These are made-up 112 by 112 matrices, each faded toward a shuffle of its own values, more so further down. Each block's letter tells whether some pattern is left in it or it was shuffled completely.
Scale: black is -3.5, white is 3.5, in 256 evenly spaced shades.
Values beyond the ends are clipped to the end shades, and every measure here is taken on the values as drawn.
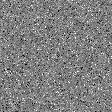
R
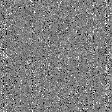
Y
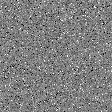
R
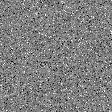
R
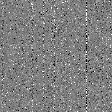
Y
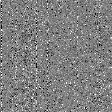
Y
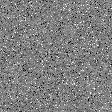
R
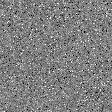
R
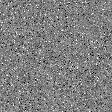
R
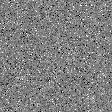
R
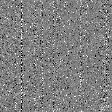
Y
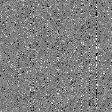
Y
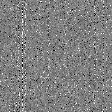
Y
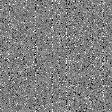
Y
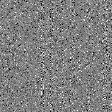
Y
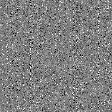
Y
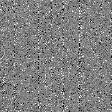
Y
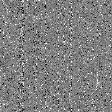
Y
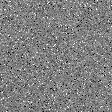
R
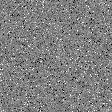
R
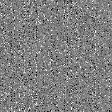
Y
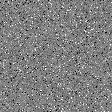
R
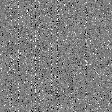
Y
